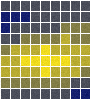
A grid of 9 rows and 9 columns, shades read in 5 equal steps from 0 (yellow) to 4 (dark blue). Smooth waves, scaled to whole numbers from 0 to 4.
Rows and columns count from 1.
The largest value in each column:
4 4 4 3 3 3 3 4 4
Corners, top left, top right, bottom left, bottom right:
3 3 3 4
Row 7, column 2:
1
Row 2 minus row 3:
0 1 1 0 0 0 1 1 1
